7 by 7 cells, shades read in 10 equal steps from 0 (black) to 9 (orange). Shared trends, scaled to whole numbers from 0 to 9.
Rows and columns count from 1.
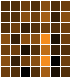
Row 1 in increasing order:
3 3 3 3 4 4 5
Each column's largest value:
5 4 5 5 9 3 5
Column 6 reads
3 2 3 1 2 0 1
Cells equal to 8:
0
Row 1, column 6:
3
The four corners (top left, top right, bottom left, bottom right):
3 4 4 3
